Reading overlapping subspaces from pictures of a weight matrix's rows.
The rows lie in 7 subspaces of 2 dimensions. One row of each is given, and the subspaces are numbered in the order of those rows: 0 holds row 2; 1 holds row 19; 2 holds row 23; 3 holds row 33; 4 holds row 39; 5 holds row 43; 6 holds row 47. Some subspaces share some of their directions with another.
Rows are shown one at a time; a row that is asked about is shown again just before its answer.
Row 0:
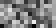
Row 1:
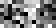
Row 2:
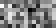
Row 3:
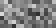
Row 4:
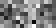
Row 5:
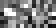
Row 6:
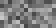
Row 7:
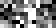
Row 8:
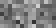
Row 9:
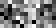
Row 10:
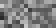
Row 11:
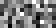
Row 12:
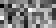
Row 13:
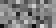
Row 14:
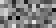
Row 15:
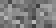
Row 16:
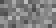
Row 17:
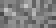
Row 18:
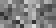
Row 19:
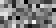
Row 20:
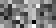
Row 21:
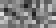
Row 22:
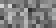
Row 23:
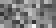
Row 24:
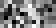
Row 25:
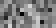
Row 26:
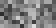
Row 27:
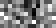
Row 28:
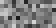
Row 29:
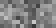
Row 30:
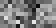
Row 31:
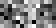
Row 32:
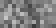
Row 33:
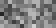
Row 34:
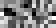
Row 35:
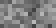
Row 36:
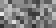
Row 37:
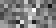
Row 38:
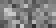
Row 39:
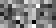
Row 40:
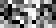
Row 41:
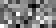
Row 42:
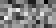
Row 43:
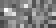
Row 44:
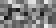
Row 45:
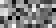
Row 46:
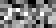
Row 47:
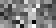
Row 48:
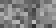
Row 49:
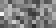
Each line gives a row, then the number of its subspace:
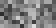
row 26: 3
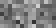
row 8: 4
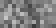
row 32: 4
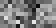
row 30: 2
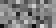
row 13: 2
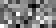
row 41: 2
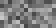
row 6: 0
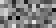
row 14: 1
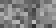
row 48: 1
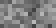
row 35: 1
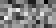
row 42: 6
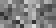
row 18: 0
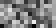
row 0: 2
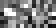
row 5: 5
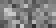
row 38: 5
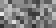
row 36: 3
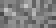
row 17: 5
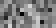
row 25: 4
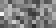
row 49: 3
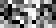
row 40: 3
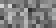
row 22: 0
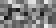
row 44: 6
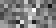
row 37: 6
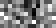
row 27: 5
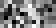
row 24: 4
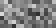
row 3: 3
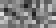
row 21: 5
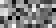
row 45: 1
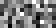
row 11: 4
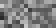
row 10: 0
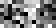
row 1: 1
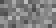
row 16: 1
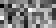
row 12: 0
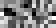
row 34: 5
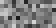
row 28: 1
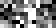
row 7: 6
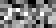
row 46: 6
